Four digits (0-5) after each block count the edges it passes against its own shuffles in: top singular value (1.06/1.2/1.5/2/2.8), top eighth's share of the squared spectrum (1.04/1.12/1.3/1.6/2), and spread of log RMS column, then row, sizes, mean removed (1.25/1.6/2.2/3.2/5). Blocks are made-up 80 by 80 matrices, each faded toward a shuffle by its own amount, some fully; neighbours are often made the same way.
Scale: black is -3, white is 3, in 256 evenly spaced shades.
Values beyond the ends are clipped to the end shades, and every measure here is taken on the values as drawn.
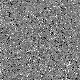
2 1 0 0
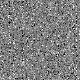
1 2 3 0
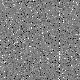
2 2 1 0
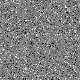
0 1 1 0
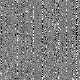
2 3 4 0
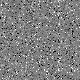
1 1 1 0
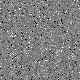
0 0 0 0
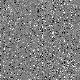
2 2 2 0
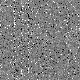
2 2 2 0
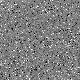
0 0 0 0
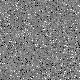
0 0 0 0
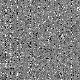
1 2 2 0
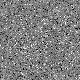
2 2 0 0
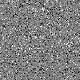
3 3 1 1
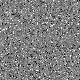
2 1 0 0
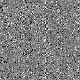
3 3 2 1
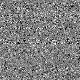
1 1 0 3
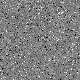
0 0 0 0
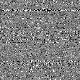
2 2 0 3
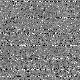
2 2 0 3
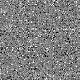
3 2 1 1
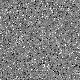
1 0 0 0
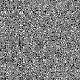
3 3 2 1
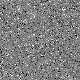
1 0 0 0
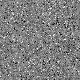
2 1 1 0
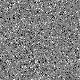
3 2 1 0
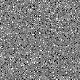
3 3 2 1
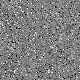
1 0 0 0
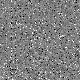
2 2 1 0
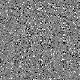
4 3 2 1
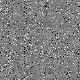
3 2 1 0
